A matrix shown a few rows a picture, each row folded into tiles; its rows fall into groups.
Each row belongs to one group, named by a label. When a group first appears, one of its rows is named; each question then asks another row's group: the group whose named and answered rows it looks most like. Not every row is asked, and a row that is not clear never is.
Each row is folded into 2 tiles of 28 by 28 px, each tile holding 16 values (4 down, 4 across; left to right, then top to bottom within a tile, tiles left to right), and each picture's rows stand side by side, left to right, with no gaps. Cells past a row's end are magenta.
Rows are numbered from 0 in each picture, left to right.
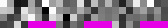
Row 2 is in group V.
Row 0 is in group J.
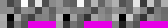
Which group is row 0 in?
V
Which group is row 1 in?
V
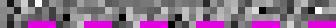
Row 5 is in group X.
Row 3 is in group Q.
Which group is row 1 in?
Q
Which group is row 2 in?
Q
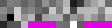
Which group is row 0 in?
Q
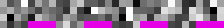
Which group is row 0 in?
V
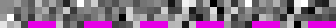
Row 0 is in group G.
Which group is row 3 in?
X
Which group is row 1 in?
V
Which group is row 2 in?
Q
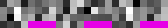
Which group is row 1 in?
X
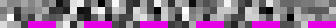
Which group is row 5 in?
Q
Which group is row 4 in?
J
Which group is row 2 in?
J
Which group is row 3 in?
Q
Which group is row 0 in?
G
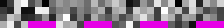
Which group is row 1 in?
G
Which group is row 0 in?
X
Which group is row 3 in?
V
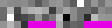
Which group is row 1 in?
V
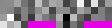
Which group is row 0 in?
G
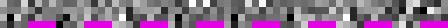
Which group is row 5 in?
Q
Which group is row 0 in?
V
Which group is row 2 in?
G
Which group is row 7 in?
X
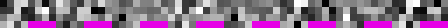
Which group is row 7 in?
X
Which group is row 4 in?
Q
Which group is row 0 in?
X
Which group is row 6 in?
G
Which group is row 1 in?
J
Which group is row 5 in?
X
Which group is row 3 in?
J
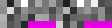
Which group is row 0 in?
V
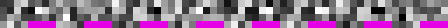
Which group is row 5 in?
X
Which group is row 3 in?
J
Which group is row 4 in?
X
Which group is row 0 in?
X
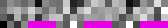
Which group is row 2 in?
J
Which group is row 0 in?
Q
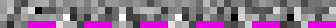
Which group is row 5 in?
Q
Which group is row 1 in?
G
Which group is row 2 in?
G
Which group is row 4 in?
Q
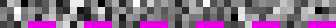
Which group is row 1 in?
X
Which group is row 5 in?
J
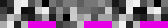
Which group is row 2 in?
X
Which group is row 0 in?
X
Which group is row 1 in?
Q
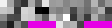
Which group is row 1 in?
G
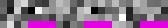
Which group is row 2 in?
G
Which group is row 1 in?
J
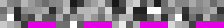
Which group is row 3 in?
G
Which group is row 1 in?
J
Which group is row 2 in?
X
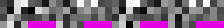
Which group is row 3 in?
V
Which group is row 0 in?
X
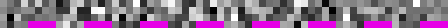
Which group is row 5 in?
X
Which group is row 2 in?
V
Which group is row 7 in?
V
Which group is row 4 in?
G
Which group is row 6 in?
G
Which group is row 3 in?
J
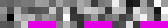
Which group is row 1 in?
G
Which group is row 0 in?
Q
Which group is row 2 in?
J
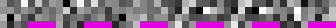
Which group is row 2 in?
Q
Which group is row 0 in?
V
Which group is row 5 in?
Q
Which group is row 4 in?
X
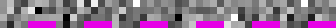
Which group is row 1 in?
V
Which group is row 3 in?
Q
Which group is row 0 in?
J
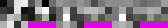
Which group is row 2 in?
G
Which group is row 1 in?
G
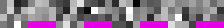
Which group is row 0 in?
J
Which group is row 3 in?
G
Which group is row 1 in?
X
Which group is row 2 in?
Q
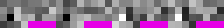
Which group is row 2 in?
G
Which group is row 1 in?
Q
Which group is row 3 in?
G
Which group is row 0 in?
Q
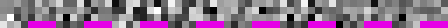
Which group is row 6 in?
Q
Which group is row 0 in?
G
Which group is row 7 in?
Q
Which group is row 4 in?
J
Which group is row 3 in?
J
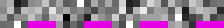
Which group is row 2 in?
J
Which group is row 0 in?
J
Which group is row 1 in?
V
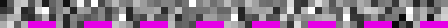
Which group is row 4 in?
G
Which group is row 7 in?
Q
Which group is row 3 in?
V
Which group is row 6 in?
G
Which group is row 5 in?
J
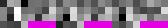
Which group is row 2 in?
Q
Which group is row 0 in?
Q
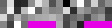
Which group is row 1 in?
V
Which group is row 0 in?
J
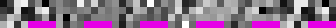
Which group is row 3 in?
J
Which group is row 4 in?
J
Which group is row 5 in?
X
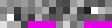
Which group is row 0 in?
G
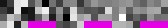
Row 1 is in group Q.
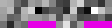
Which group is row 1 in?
X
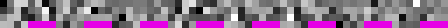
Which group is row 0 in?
X
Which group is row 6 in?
Q
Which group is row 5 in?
G
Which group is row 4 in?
G
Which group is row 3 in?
X
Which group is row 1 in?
J
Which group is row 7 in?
V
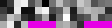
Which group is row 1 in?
G
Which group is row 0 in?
X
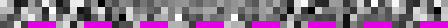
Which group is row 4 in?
G
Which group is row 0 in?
J
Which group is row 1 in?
X
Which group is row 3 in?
G
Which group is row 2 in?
Q
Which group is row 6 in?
V
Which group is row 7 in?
J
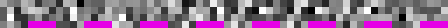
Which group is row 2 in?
G
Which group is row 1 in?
Q
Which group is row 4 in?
X
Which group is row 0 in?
G
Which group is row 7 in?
Q
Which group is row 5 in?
X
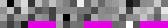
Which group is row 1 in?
V
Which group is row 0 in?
V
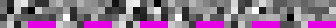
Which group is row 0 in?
X
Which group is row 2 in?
X
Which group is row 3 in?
G
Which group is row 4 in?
J
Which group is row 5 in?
Q
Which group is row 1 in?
G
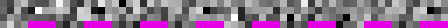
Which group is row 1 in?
J
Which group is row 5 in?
V
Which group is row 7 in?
J
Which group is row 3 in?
J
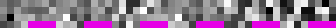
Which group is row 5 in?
X
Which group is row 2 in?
J
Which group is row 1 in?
G
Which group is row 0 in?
Q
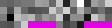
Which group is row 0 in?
Q
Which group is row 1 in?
V
